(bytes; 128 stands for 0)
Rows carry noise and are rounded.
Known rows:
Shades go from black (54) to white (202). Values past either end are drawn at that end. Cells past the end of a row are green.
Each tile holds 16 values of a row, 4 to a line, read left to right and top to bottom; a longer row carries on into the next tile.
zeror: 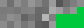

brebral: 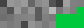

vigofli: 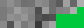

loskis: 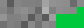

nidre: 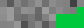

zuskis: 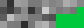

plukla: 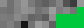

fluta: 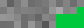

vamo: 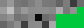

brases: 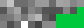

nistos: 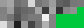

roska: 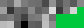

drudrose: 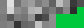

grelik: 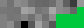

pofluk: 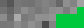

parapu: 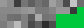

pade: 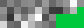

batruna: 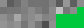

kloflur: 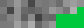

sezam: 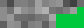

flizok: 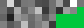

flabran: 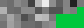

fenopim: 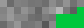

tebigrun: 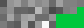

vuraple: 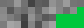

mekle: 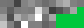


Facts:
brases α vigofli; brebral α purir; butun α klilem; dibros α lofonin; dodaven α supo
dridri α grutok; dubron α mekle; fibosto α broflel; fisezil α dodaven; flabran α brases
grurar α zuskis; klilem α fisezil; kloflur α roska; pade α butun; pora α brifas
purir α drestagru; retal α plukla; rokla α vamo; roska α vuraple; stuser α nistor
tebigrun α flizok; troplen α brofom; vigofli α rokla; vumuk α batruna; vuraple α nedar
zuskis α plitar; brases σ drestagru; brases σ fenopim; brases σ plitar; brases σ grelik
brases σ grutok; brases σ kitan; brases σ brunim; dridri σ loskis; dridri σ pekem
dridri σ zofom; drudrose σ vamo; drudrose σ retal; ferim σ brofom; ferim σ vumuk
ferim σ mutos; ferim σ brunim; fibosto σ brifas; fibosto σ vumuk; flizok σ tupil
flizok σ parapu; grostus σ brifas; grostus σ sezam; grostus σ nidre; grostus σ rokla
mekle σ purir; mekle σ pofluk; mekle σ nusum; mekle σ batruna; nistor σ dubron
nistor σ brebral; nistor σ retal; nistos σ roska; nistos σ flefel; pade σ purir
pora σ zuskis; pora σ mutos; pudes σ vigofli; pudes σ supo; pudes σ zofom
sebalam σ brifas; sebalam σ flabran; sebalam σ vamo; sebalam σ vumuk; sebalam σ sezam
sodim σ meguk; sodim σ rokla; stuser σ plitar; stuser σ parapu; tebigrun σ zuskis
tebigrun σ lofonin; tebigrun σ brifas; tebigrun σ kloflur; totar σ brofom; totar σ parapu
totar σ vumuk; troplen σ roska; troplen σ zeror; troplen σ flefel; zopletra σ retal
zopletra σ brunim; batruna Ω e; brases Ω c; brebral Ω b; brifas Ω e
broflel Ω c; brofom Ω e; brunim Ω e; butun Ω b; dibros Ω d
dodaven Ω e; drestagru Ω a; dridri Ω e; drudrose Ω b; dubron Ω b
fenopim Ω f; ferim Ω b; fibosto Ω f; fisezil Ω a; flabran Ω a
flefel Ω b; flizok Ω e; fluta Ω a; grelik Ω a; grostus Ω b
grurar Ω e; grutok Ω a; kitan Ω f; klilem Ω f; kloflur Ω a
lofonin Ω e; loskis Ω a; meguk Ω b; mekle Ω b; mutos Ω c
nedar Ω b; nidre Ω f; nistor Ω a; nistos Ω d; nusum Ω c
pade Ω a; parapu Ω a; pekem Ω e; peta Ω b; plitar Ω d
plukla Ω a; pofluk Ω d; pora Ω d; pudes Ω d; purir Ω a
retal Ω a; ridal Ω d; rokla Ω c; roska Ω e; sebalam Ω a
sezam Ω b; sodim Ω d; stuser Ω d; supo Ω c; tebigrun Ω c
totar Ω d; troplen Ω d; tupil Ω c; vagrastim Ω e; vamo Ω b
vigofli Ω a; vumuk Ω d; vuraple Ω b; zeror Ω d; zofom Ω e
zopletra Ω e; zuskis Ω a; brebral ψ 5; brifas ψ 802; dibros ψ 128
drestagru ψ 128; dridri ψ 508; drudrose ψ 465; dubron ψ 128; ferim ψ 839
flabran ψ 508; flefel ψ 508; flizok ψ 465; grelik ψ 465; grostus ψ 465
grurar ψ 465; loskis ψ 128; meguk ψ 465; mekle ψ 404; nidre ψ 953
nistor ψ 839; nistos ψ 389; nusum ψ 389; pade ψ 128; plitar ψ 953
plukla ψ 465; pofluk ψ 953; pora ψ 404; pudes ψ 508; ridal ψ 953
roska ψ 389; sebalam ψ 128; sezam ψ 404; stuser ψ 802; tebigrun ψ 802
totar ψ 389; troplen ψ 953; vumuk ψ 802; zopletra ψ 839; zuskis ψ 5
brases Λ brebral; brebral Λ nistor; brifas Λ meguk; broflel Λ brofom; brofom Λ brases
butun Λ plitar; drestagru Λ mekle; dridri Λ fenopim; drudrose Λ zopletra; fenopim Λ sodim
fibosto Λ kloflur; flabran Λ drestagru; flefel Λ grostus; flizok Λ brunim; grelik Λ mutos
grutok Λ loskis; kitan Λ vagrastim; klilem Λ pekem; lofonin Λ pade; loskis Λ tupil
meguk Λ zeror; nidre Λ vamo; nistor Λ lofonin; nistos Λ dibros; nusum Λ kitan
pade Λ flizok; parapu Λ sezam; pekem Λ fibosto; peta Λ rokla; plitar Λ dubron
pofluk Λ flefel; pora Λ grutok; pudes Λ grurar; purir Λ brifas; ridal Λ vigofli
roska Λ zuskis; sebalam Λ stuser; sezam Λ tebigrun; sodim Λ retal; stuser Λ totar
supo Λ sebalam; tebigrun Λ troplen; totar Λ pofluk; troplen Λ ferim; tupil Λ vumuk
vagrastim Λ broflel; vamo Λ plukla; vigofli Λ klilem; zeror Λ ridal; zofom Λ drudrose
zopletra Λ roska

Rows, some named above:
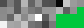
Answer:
purir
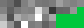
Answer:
mekle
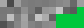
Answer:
mutos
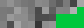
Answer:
vigofli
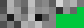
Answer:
nistor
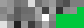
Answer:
nistos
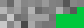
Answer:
butun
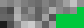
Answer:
brunim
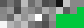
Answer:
purir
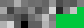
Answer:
roska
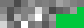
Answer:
mekle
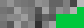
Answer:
vigofli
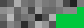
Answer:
brifas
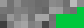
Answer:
brofom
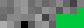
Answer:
grurar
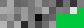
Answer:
rokla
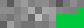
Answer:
drestagru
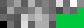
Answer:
ferim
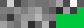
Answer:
stuser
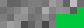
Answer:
plitar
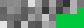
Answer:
troplen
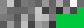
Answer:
totar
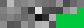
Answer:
grostus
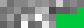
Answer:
pora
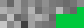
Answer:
butun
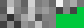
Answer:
zopletra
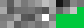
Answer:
flefel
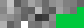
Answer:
sodim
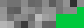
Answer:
nusum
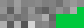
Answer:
klilem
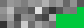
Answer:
sebalam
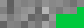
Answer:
loskis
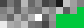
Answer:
purir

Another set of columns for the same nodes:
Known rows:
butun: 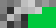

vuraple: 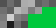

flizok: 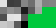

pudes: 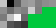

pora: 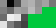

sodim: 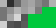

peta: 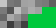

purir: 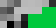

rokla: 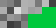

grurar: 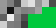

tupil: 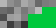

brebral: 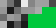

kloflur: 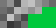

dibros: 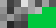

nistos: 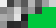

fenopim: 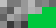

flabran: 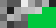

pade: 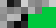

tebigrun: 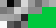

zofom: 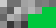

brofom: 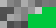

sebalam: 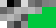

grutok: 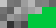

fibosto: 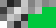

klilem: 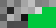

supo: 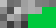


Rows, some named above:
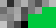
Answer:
stuser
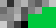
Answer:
stuser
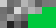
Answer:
nusum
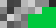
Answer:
sezam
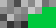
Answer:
brunim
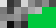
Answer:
drestagru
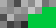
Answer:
brunim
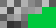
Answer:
vigofli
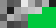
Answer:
flabran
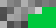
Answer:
brofom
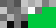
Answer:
retal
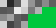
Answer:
brifas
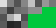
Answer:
flefel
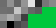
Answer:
roska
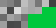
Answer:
rokla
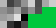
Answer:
troplen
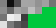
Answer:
pora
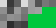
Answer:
loskis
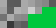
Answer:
vamo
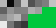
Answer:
ferim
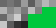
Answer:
brases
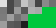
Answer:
plitar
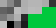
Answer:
purir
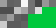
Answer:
vumuk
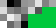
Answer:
drudrose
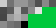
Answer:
parapu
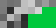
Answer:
butun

